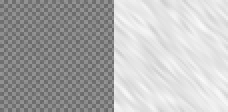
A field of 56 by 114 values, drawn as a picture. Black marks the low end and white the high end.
It is made of 1 by 2 panels. Panel 1,1: middling, checkered. Panel 1,2: very high, slanting down to the right, faint in contrast.
